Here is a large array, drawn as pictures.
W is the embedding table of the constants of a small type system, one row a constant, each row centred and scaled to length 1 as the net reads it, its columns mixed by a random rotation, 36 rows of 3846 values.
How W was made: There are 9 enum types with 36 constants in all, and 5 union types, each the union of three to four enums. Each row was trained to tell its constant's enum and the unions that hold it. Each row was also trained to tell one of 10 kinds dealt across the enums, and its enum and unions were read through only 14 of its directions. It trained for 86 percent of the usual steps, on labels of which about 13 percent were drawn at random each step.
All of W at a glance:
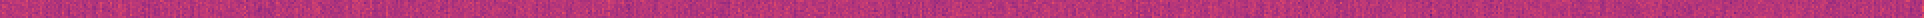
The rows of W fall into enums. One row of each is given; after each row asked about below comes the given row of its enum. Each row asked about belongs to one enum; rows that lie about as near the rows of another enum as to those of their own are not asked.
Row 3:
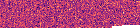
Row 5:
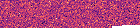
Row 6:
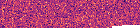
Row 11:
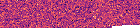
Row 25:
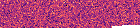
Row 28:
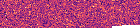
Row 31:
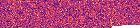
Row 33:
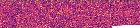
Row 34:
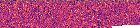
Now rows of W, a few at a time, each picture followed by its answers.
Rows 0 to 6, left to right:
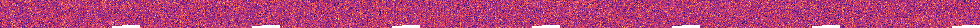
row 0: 31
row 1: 25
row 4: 28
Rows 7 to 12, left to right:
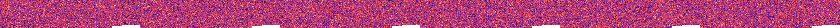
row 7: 28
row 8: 6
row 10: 3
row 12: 3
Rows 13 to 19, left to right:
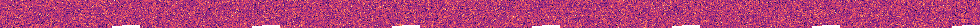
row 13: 34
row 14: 31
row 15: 25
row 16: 11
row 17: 25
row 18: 33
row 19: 25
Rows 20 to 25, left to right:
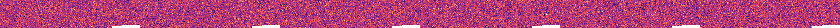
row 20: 33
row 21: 11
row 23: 34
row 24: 31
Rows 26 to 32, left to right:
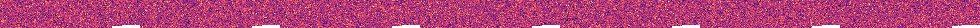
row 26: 34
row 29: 28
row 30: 11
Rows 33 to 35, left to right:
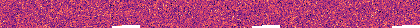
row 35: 31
